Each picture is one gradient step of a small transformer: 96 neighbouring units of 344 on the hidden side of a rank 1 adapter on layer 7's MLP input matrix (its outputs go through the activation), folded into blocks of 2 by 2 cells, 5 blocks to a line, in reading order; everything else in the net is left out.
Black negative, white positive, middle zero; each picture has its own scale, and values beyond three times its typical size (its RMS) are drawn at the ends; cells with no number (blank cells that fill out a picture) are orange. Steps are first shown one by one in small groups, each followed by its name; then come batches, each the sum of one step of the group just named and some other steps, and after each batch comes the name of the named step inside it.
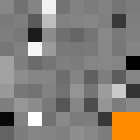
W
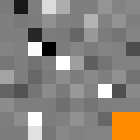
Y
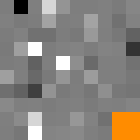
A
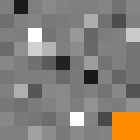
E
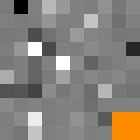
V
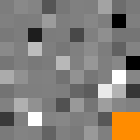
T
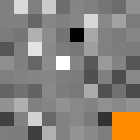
W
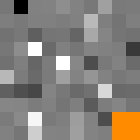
V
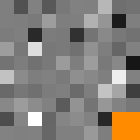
T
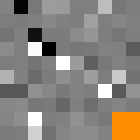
Y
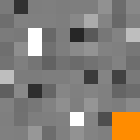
E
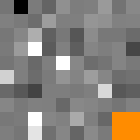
A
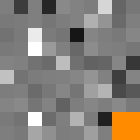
E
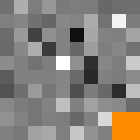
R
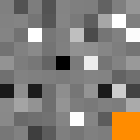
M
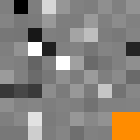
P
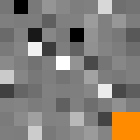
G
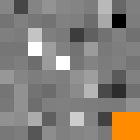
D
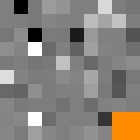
G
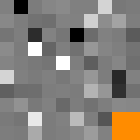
G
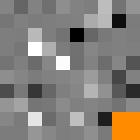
D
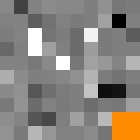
D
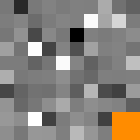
R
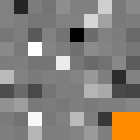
G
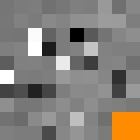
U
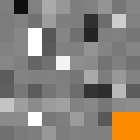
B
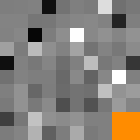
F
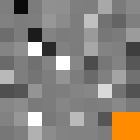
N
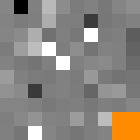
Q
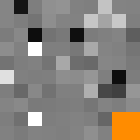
U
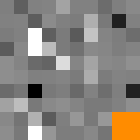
B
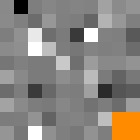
Q
